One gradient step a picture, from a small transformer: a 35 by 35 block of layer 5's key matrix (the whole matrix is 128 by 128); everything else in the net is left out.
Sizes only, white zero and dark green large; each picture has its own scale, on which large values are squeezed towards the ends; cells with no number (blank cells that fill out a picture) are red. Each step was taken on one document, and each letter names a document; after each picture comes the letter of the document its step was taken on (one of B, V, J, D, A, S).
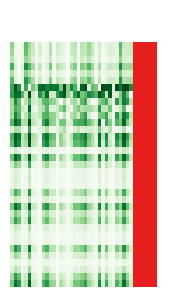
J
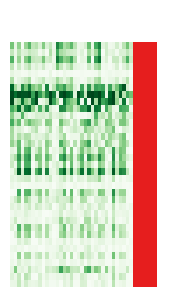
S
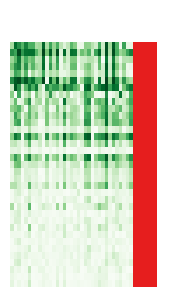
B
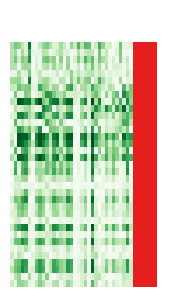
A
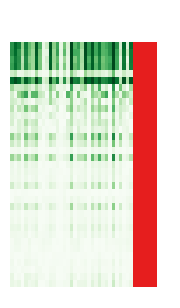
B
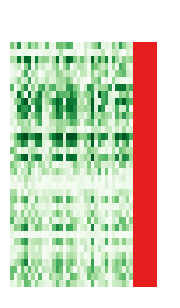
A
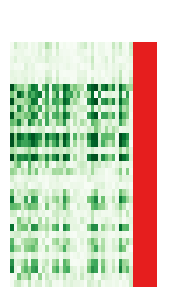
A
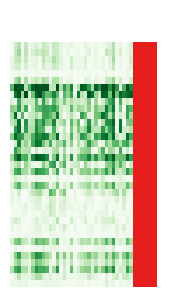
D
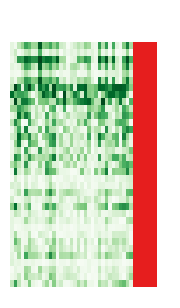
D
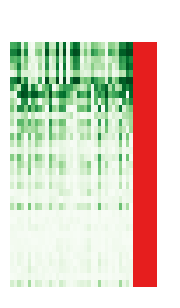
B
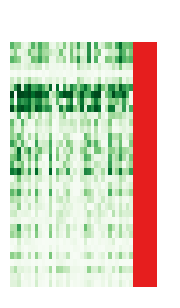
S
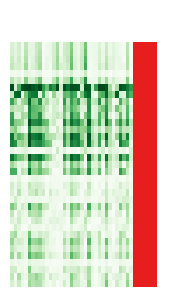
D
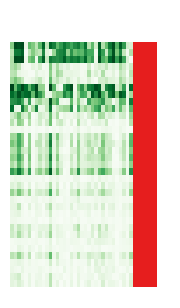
S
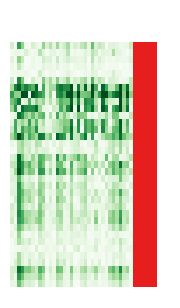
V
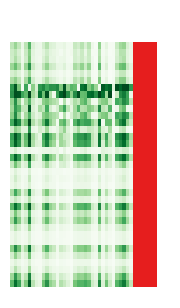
J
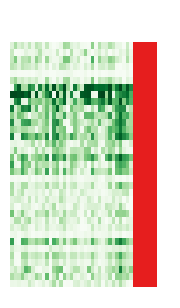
D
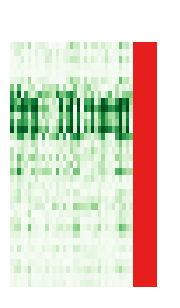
V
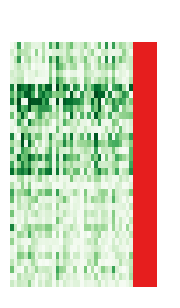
S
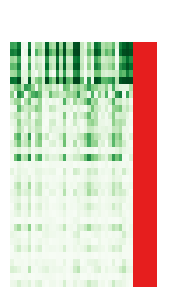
B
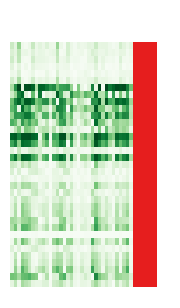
A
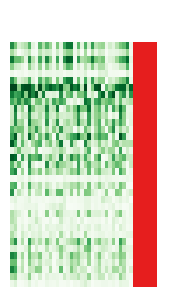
D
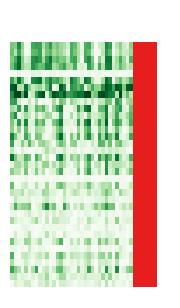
D
